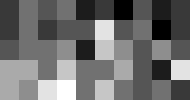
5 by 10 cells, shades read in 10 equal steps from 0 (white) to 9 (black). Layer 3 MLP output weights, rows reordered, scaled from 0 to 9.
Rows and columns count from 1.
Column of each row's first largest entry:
7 9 5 9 10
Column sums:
26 22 24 17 32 17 27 29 34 28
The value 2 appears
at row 3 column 6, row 4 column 4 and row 5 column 6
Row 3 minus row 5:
3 1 4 4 3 0 -1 0 -1 -1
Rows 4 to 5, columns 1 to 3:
3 3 5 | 3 4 1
